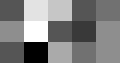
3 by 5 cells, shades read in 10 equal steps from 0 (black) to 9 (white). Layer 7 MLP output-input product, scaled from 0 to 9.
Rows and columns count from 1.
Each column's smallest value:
3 0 3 2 4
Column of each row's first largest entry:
2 2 3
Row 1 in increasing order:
3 3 4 7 8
